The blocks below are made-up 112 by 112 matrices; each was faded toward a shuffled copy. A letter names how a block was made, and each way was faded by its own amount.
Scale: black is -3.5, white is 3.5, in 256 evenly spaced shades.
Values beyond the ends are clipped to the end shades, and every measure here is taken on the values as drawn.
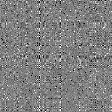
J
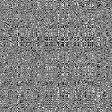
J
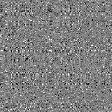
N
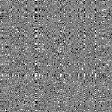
J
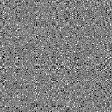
N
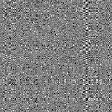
J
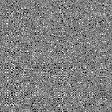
N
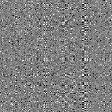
J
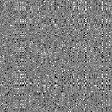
J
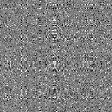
J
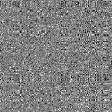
N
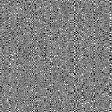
J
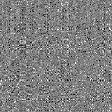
N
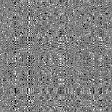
J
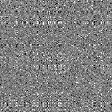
N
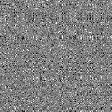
N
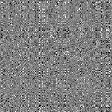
J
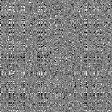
J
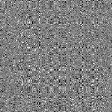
J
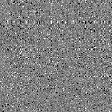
N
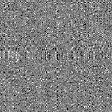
N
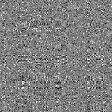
N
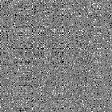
N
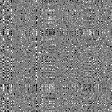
J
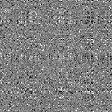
N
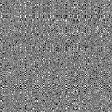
J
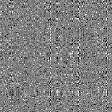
J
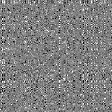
J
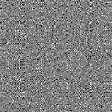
N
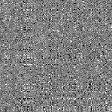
N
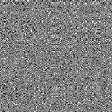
N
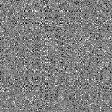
N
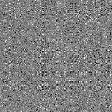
N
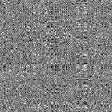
N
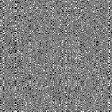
J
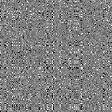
J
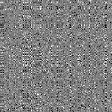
J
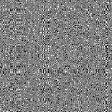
J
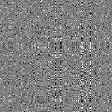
J
